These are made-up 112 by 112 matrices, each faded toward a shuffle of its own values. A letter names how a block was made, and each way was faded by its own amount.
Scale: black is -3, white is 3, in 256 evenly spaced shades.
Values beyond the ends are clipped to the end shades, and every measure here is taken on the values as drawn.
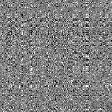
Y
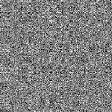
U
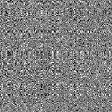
Y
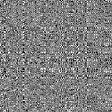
Y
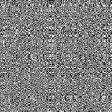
Y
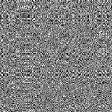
Y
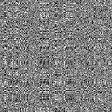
Y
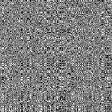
Y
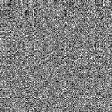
U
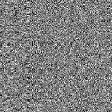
U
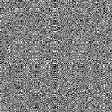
Y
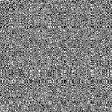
Y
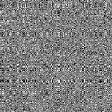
Y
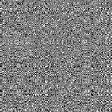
Y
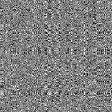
Y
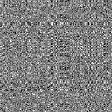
Y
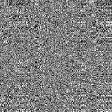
U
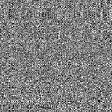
U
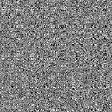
U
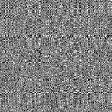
Y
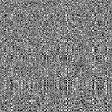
Y
